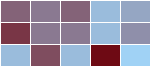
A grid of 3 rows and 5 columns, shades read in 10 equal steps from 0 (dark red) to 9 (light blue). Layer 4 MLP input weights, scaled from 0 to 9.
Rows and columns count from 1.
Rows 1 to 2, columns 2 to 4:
5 4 8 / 5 5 8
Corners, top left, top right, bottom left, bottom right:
4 7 8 9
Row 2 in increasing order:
2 5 5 6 8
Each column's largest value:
8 5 8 8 9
